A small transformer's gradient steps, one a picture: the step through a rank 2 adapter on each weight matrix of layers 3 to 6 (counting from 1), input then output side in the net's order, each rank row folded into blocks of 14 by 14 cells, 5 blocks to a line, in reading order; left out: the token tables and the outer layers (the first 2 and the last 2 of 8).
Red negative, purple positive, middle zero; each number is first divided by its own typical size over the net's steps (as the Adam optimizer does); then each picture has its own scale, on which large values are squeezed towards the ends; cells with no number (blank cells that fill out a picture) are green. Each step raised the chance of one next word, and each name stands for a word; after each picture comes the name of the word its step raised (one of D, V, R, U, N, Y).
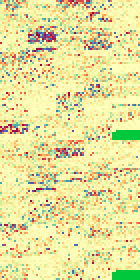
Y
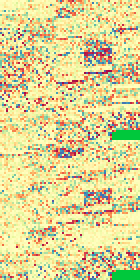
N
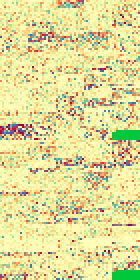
Y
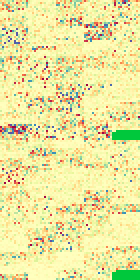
Y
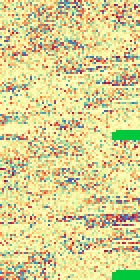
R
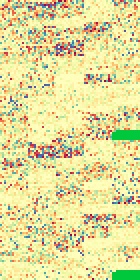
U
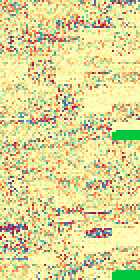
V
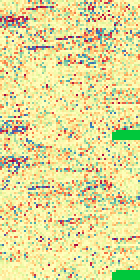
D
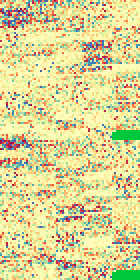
R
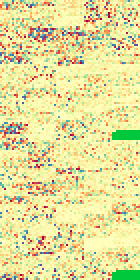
D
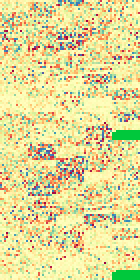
U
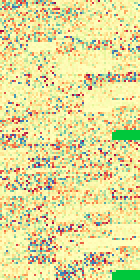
V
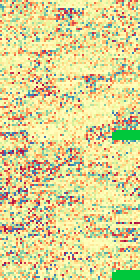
V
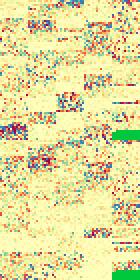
Y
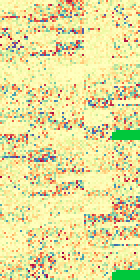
U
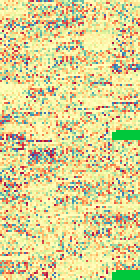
R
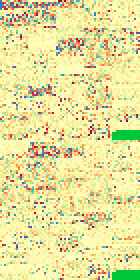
U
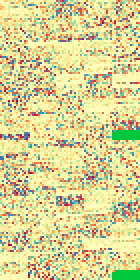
N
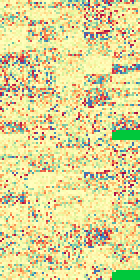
N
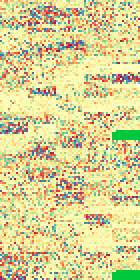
R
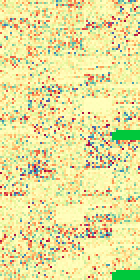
U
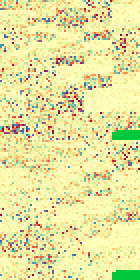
Y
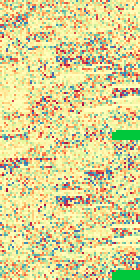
N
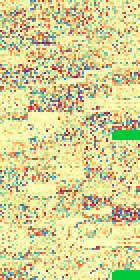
V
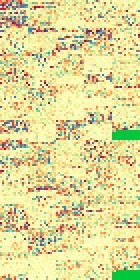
D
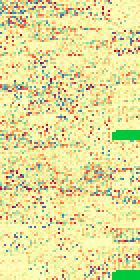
V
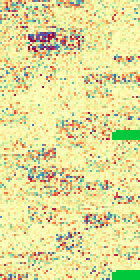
U
